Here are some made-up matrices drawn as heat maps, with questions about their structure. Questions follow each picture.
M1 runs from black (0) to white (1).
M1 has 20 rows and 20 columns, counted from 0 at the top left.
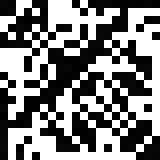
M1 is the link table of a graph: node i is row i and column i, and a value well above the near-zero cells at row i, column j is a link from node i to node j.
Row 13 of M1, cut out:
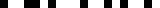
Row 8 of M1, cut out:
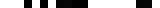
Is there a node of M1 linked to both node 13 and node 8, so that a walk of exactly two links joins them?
yes
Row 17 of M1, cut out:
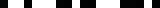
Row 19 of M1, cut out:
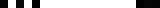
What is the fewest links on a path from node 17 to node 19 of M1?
2
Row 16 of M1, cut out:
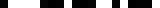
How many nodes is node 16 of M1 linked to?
9
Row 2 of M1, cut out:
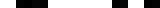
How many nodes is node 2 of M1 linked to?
12
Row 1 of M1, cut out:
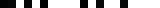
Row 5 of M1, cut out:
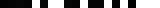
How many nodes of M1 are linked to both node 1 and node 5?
7
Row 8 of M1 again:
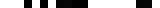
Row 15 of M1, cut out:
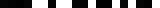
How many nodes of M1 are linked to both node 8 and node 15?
5
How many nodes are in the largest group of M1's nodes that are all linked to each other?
5
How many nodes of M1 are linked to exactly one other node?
0
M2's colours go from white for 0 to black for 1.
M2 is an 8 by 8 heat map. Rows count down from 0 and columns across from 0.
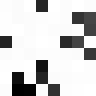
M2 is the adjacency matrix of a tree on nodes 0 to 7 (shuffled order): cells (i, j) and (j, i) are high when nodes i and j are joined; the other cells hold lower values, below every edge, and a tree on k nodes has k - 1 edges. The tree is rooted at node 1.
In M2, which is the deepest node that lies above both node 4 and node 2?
7
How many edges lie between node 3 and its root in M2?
2
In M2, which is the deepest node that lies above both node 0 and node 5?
3
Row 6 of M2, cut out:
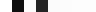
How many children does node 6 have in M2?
1
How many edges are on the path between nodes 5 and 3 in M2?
1
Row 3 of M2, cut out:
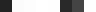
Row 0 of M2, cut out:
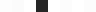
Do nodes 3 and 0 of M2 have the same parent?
no
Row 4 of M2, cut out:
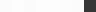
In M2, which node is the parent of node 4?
7
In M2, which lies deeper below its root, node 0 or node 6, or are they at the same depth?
node 0
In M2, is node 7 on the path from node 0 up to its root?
no
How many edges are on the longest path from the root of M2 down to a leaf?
3
